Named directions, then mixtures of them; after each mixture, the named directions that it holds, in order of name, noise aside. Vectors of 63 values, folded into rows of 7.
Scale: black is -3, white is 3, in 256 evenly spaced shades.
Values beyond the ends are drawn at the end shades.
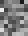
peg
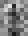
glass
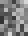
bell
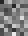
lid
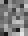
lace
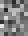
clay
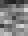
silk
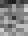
silk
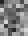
glass, lid, peg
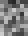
clay, lace, silk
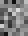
bell, clay, lace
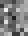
bell, glass, silk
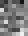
lace, peg, silk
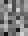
clay, glass, lace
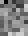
lace, silk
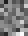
lace, peg
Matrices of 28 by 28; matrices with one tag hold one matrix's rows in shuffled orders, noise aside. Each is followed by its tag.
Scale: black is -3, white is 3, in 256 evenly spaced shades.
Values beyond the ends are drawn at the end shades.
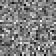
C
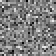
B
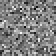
C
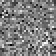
B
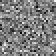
C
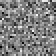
B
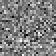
C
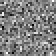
B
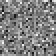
B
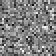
B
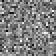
B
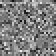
C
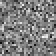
B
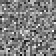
C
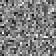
B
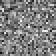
B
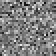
C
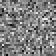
B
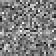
C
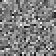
C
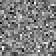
B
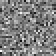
C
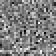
C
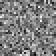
C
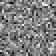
B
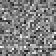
C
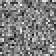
B
